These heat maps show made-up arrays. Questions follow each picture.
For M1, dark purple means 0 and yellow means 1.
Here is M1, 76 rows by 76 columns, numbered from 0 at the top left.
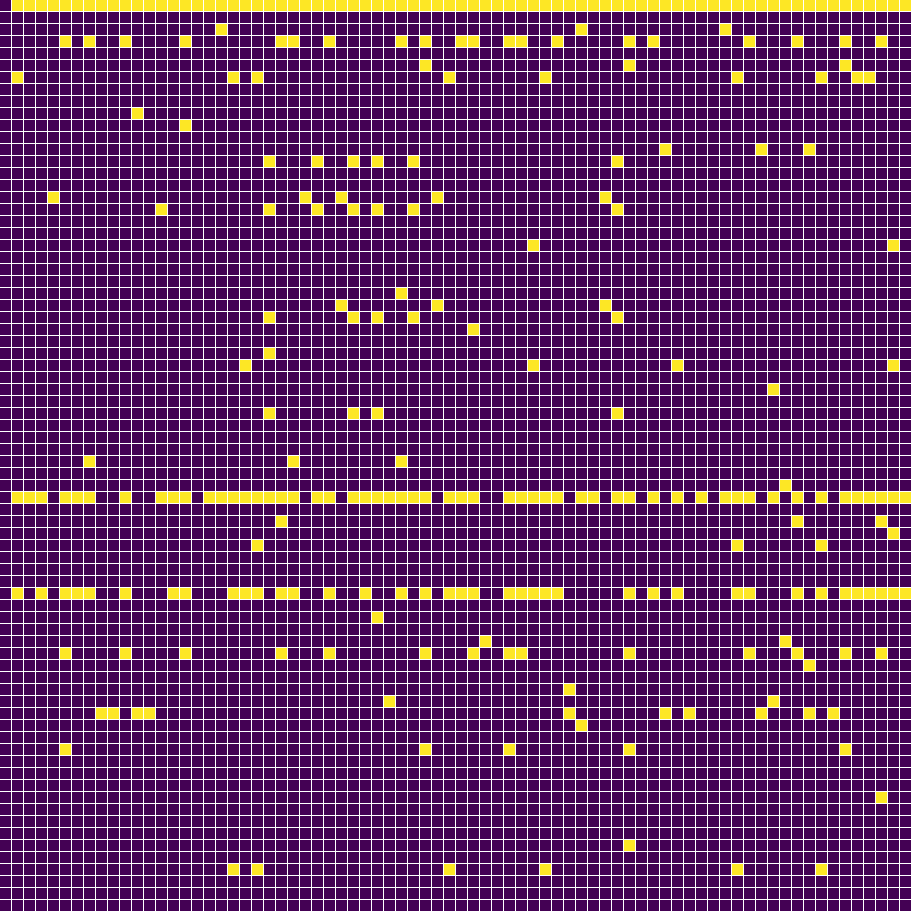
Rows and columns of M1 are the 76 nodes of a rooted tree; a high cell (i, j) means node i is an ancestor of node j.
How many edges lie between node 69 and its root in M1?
2
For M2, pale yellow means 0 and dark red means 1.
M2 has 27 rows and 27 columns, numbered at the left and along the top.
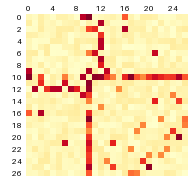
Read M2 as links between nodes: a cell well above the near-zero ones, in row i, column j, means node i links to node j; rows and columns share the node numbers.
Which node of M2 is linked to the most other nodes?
node 10
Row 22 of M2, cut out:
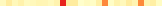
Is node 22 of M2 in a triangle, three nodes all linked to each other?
yes
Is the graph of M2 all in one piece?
yes
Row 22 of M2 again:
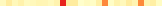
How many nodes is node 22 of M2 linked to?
3
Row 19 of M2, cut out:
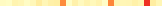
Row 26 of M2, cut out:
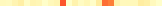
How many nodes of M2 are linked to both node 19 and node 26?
2
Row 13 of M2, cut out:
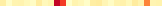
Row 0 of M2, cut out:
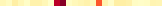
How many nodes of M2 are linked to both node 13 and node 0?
2
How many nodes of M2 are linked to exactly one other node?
7
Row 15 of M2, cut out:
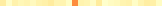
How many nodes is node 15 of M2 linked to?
1
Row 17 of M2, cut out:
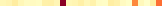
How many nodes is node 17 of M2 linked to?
3
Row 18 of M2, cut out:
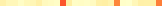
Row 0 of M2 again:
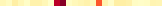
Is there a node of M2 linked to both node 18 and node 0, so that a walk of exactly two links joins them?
yes
